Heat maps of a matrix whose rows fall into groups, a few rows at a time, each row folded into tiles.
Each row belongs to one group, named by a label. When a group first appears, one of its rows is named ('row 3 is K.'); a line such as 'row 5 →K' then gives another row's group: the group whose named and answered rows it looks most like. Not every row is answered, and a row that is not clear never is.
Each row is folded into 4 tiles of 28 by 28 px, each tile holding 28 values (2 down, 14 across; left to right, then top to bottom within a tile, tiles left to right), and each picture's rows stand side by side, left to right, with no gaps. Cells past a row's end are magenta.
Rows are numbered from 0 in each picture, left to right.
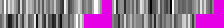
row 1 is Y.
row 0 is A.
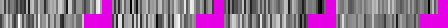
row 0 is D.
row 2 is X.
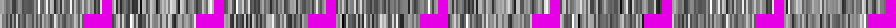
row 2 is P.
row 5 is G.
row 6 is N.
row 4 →D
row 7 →A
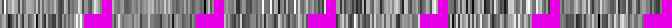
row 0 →A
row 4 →Y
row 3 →D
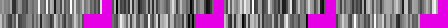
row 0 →N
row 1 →X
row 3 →D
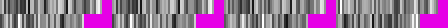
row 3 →A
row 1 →D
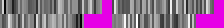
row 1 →G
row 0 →X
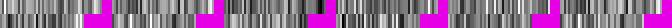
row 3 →P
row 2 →X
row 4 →N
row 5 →D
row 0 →A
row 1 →D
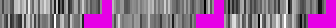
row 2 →X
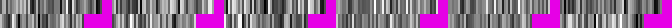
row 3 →N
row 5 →X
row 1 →D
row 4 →N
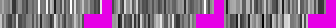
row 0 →N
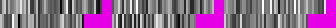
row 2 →N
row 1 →P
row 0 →G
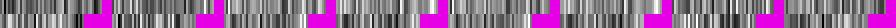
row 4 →A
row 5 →A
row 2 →A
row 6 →G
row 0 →X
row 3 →A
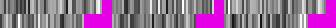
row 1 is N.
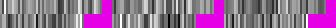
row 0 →A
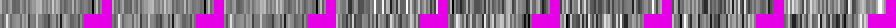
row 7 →A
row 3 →N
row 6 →G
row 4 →X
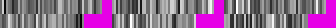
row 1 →D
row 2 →P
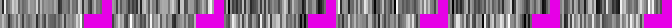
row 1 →D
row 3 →Y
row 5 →Y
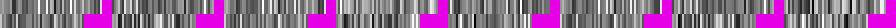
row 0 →N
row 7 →D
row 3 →A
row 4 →G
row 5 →N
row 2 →N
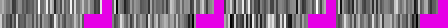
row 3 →X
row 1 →X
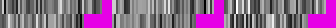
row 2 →P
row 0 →X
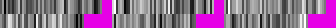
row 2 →A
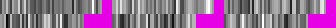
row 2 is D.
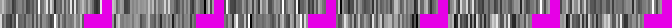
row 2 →G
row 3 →X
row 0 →N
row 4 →P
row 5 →P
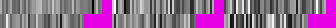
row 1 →Y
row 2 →P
